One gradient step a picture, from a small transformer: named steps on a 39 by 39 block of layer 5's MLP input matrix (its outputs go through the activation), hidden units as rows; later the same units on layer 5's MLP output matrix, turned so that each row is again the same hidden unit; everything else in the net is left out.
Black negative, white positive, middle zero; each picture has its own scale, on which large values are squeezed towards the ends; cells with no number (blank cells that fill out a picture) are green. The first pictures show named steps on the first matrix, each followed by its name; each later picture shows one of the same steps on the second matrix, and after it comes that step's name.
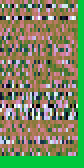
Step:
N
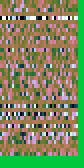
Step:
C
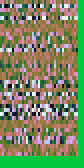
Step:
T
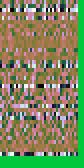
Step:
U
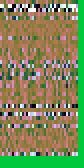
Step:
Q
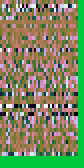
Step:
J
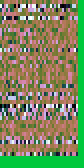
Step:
N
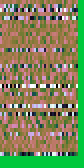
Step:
U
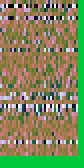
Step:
T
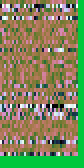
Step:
N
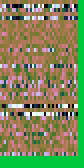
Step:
J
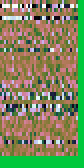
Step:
T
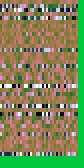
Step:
U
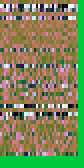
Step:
J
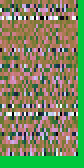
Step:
C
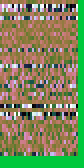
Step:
J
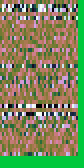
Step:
Q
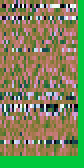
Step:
T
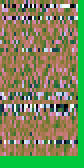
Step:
T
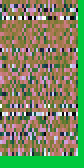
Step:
C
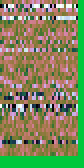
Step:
T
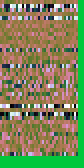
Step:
J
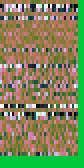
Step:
J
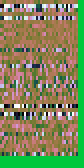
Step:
J
